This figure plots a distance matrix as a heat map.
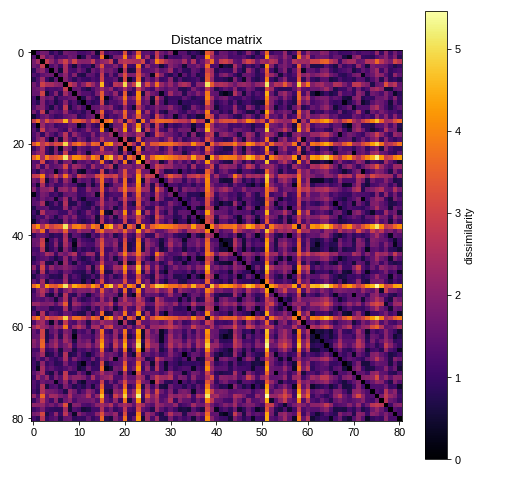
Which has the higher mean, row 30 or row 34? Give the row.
30
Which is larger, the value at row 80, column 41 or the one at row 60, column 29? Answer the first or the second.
the second
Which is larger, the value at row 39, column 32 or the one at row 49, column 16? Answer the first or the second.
the first
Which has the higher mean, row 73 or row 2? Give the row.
2
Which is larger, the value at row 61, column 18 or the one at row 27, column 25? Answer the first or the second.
the second
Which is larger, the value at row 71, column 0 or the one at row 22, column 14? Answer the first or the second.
the second
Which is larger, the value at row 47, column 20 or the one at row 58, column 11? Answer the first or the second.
the first
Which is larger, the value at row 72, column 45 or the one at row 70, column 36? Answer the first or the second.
the second
